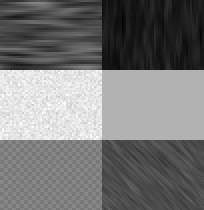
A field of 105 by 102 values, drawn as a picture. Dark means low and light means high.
The table splits into 3 rows of 2 panels. Panel 1,1: low, streaked across. Panel 1,2: very low, streaked downward, faint in contrast. Panel 2,1: very high, fine-grained, faint in contrast. Panel 2,2: high, flat. Panel 3,1: middling, checkered, faint in contrast. Panel 3,2: low, slanting down to the right, faint in contrast.
